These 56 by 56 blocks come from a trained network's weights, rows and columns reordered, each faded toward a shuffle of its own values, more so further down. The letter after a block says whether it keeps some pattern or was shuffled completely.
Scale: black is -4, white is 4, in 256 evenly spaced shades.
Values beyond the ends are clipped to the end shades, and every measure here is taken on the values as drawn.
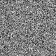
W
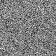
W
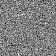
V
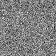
W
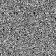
V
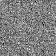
V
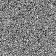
W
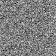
W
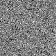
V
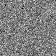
W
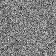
W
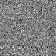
V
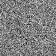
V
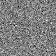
V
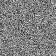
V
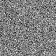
W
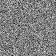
W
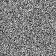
W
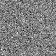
W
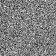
V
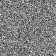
V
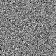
V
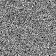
W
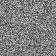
W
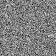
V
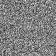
W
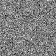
V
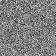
W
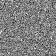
W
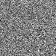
V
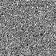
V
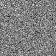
V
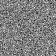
W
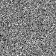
V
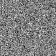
V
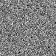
V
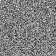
V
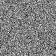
W
